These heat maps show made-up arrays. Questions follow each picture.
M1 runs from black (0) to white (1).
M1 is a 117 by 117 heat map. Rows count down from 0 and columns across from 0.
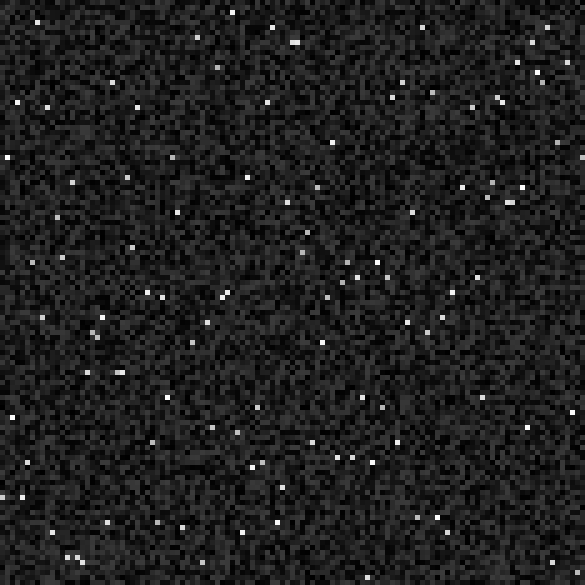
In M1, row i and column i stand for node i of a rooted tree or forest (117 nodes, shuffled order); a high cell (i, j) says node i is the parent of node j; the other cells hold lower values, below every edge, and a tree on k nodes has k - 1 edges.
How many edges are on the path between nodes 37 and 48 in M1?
4
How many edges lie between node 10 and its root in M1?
4
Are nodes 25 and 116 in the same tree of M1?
no
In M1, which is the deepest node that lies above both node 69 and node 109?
92
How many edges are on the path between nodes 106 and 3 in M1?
4
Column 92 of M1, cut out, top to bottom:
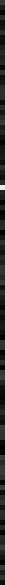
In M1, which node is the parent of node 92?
37
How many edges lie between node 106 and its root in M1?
3
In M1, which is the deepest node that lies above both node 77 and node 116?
104
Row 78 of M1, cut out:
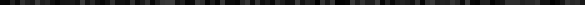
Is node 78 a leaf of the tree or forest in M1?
yes
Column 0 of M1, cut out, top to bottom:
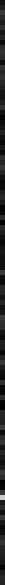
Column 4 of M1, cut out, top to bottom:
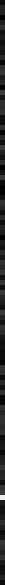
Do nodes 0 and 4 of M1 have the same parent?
yes
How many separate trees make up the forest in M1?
5
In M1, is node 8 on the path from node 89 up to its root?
yes
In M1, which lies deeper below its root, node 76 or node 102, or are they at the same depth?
node 76
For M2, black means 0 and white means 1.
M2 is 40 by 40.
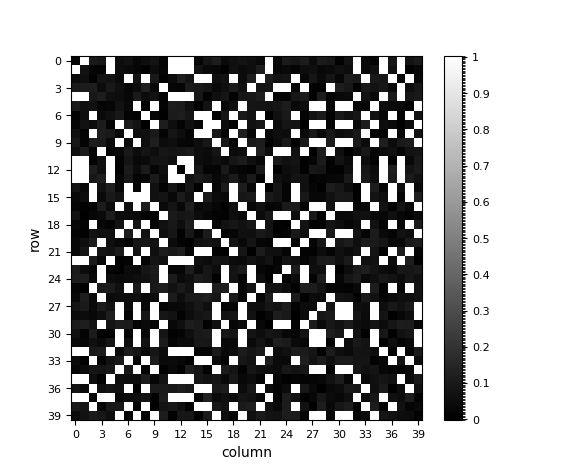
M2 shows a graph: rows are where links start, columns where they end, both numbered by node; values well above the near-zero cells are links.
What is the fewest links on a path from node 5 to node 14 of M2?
3
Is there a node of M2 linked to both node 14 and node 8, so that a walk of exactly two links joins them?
yes
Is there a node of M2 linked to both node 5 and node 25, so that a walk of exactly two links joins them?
no
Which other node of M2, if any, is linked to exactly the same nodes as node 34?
node 19
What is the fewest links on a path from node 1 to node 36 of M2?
4
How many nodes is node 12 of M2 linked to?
9
